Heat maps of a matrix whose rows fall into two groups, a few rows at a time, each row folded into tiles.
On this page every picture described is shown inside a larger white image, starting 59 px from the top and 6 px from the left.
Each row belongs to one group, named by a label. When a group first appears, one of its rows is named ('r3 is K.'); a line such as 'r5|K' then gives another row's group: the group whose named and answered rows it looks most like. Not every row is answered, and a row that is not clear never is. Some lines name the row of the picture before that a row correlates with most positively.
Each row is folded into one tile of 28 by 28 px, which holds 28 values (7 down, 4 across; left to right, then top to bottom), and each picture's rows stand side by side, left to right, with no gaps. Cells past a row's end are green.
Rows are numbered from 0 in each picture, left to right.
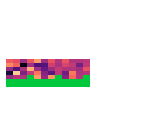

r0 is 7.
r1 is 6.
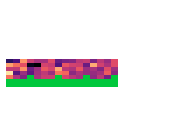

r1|6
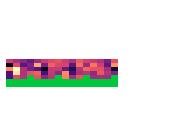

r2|6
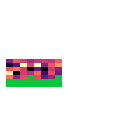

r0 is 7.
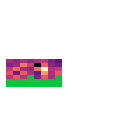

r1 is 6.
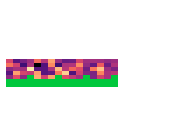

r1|6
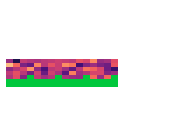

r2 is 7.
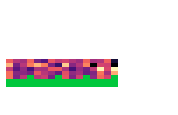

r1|7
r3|6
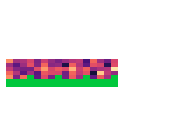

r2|6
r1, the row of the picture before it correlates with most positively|3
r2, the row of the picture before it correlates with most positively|3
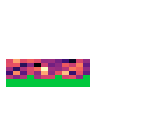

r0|7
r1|6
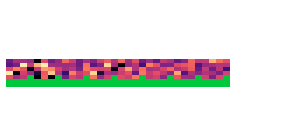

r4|6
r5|7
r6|7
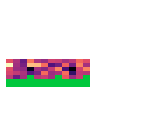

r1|7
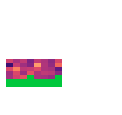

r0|6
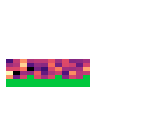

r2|7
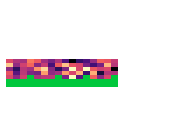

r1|6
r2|7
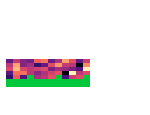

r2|7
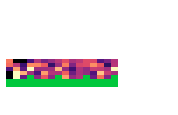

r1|7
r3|7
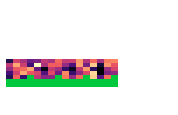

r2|6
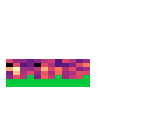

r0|6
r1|6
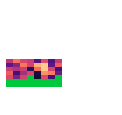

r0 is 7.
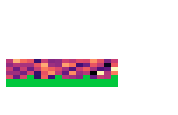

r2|7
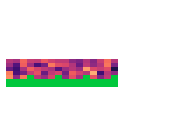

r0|6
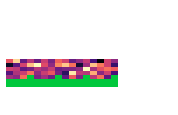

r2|7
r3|7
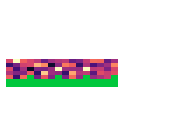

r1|7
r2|7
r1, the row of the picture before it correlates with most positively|2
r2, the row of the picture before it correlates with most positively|2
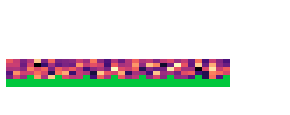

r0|7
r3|7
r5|7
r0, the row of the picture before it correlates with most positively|2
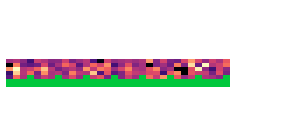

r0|6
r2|7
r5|6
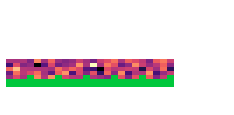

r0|6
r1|6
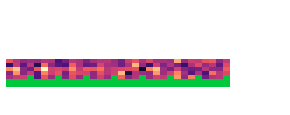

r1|6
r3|6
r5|6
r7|7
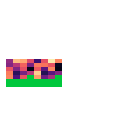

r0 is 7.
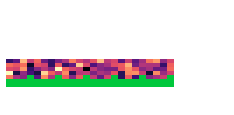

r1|7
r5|7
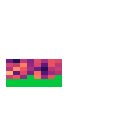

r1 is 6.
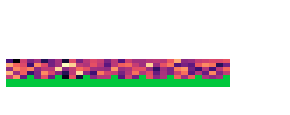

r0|7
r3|7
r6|6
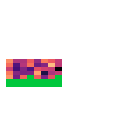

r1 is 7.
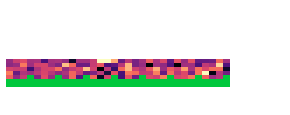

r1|7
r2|7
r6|6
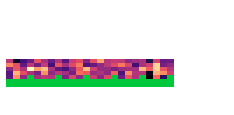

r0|7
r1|6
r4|7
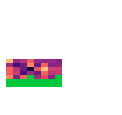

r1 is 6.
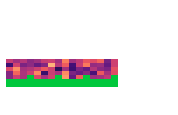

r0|6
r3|7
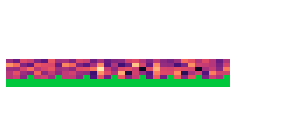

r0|7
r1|7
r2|7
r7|7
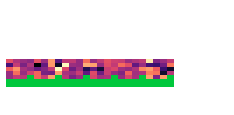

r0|6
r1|6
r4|7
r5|6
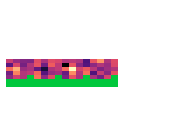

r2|6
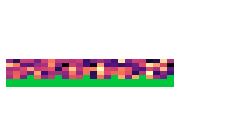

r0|7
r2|6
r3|6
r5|7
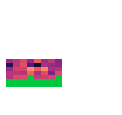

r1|6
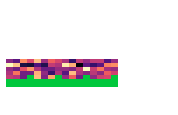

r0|7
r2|7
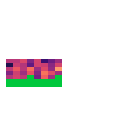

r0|6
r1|7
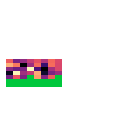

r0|7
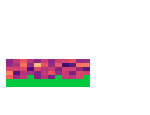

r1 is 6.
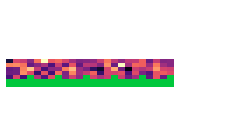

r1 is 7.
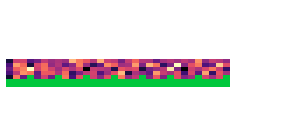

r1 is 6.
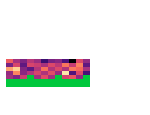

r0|6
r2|7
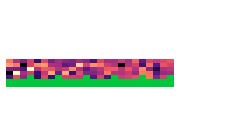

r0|7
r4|6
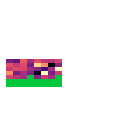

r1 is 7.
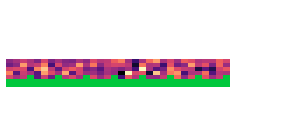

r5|7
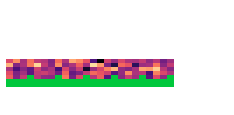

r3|7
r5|6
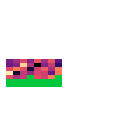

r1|6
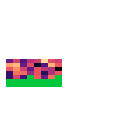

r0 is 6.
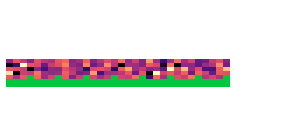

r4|6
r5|7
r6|6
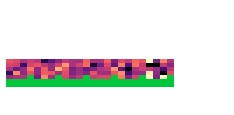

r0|7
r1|7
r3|6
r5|6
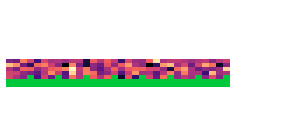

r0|7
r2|6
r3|6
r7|7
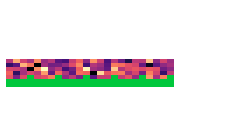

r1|6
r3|7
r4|7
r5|6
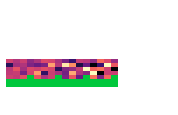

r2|7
